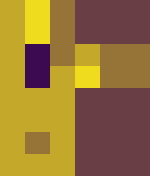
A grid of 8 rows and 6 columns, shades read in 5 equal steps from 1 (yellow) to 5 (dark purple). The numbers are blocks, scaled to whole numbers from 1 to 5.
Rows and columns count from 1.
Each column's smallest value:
2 1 2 1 3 3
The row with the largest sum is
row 7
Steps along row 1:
down up up same same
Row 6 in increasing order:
2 2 2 4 4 4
